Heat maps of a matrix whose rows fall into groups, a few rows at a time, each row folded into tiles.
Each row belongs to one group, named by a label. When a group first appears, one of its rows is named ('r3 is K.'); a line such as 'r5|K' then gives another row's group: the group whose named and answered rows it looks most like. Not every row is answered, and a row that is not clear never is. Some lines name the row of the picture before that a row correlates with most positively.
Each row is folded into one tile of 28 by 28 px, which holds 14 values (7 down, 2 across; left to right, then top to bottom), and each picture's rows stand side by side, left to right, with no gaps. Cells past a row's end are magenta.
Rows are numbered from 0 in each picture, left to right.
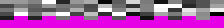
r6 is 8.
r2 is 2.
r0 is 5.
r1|5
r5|8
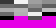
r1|2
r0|5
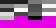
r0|2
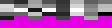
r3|2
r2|5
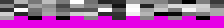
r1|5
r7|8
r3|2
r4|5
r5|2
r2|5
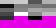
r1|5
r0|5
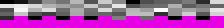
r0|8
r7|5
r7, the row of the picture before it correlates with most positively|1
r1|8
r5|2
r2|5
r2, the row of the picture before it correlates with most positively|1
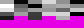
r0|8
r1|5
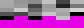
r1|5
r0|8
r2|2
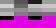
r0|8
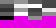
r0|5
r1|8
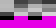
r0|8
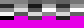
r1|2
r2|2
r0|2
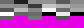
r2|2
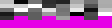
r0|8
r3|5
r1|8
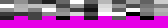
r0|8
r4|2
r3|5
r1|8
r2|5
